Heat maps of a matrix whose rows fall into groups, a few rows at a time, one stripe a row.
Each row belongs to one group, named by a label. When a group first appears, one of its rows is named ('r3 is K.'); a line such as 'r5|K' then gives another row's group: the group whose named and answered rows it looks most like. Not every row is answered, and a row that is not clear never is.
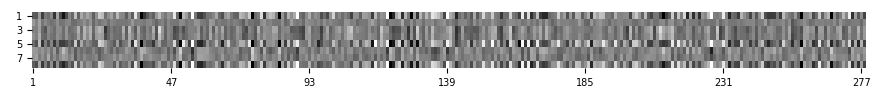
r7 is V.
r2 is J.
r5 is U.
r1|U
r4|J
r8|U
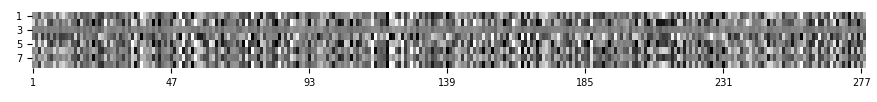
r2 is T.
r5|T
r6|V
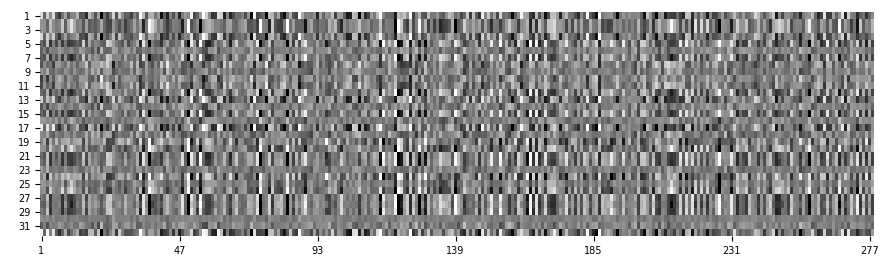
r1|T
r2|V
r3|V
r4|T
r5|U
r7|U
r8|J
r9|J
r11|J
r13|T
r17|T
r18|J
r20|V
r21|U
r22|U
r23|J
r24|V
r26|V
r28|U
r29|U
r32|T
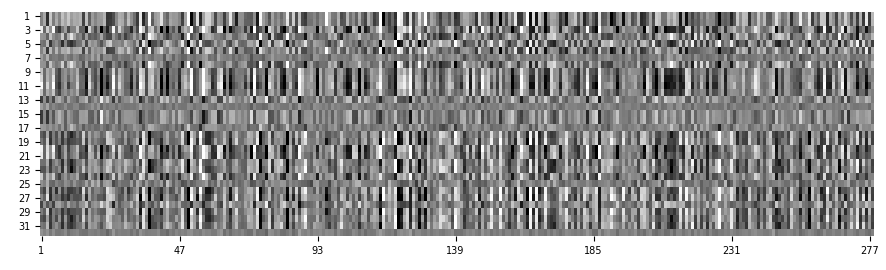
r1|V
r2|V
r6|V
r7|J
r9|T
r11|T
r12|T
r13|J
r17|V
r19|U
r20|T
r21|T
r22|U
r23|U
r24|T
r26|U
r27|U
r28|J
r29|U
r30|U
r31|U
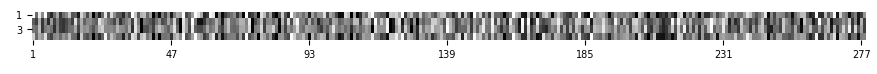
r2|U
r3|U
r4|T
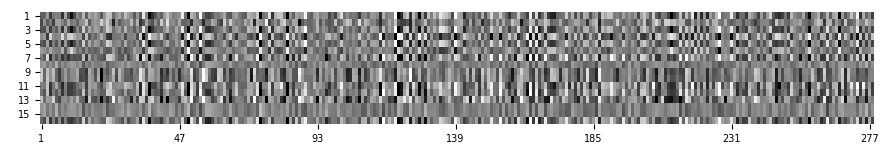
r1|U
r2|J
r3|U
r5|U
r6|V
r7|U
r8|V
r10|T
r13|T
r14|V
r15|V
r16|U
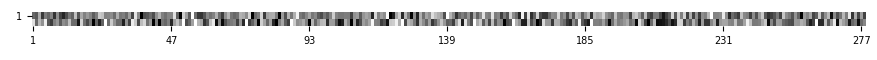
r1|U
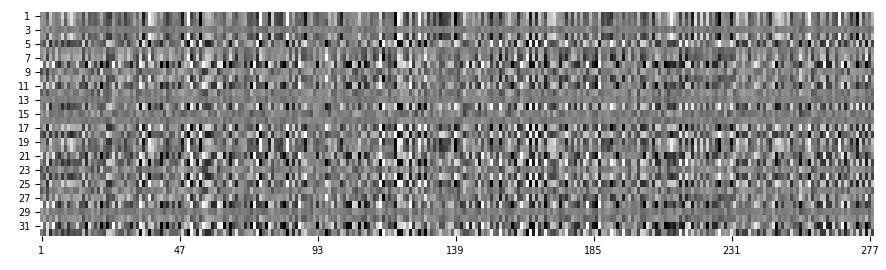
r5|U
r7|V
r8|T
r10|V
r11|T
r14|U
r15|J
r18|U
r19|V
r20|V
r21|T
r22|U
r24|U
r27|V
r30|V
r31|T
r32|U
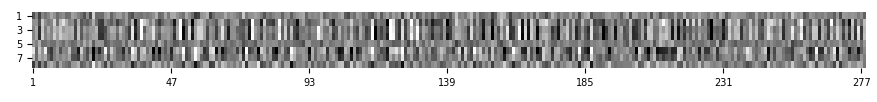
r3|V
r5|J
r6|T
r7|T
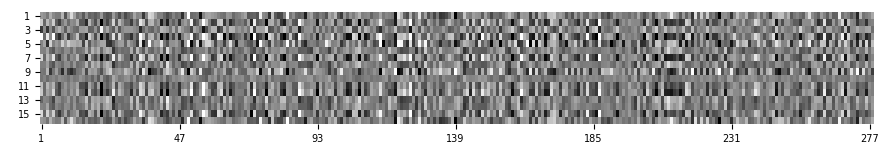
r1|V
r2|T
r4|T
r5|V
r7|T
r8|J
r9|U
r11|T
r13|J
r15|T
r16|V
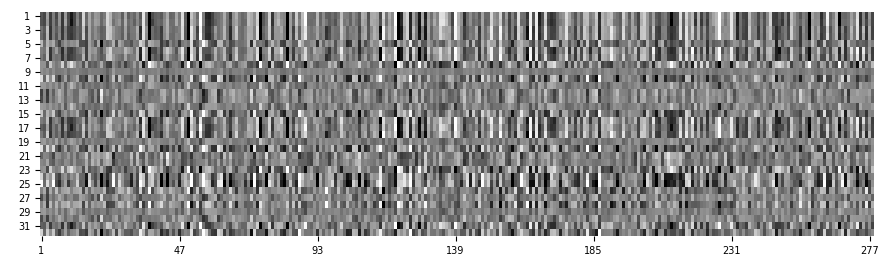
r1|U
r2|U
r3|U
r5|T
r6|U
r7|U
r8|V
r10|T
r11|V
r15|T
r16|U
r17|U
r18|U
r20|T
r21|J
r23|V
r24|T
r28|V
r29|V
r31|U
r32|T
